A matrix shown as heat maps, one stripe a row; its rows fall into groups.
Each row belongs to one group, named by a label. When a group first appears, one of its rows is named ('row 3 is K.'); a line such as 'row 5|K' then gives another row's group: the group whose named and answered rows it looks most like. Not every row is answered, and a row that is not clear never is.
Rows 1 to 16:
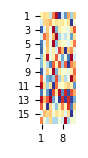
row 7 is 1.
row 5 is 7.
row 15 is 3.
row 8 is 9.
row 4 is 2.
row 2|3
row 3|7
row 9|7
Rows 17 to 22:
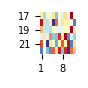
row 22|9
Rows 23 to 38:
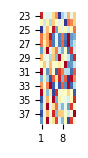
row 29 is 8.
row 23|2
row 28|1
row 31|8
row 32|9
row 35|7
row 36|1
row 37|7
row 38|1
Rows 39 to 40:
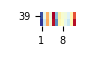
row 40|7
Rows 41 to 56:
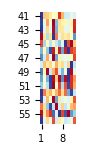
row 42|7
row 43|7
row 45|2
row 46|9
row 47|7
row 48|3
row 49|1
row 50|9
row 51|9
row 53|7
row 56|7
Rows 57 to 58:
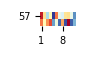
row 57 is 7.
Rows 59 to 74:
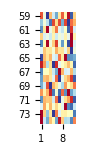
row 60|9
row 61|1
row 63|1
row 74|8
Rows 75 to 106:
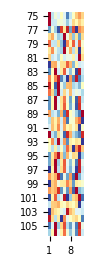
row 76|2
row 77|9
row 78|3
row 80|3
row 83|1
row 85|8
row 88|1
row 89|8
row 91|3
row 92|8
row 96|1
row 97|1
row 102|3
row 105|1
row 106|1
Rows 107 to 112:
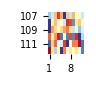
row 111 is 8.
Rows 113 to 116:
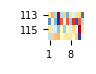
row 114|9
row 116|3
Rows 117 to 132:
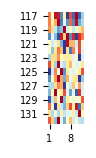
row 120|9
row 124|8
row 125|7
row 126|3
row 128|1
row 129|7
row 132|8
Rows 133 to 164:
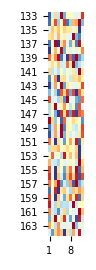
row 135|3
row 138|7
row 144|9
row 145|8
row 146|1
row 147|9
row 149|7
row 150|7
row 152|3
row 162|1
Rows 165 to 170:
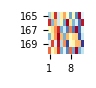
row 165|1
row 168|3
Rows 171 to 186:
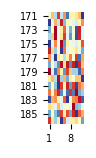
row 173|1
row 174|1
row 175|7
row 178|9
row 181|9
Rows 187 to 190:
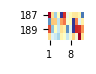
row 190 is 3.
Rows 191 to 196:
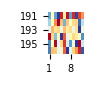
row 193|3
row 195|1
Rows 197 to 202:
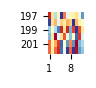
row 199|9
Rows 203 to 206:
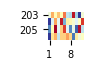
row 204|7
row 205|1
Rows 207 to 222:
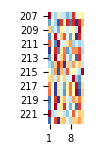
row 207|2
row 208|9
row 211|8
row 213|1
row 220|1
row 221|2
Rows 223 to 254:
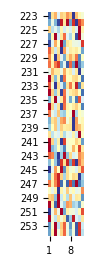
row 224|9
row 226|1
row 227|7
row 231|3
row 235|1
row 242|2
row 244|9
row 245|7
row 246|3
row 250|8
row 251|7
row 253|1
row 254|1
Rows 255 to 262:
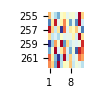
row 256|1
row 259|7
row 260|1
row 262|8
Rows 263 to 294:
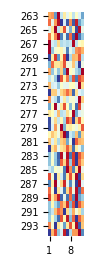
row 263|8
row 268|2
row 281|2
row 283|9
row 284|9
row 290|9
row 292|9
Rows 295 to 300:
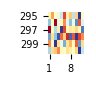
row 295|3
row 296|1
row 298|9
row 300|3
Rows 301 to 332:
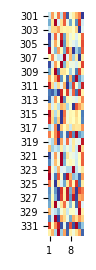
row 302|1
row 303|3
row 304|7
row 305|7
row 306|8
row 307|3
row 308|7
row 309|1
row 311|2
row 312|9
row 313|7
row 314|2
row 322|7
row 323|2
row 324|8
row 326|9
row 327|9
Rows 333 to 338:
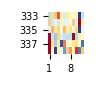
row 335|3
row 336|2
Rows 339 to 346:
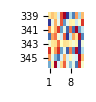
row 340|7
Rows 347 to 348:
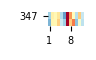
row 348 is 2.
